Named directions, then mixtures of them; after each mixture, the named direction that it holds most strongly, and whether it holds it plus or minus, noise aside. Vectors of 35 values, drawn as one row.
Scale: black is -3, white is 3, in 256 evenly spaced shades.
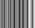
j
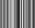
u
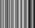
j, minus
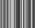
u, plus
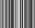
u, minus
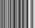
j, plus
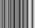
j, plus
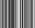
u, minus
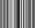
u, plus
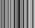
j, plus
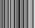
j, plus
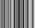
j, plus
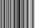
j, plus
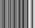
j, plus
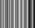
j, minus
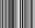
u, minus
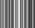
j, minus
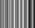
j, minus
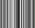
u, plus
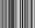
u, minus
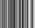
j, plus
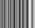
j, plus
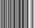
j, plus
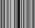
u, plus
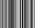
u, minus
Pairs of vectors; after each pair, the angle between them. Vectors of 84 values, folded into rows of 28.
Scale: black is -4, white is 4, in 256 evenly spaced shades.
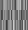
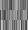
orthogonal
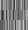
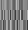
orthogonal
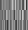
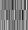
nearly opposite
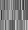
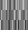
partly opposed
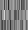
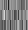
nearly parallel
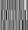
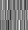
partly opposed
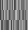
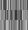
partly opposed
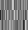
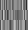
partly opposed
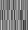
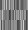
partly opposed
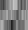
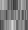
nearly opposite
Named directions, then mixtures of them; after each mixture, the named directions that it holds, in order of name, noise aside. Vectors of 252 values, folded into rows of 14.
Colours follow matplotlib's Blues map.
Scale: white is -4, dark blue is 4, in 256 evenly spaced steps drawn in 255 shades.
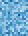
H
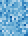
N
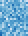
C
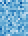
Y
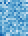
C, Y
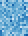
C, N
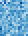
Y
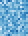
Y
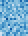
C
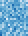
C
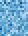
Y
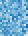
N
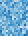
H, N
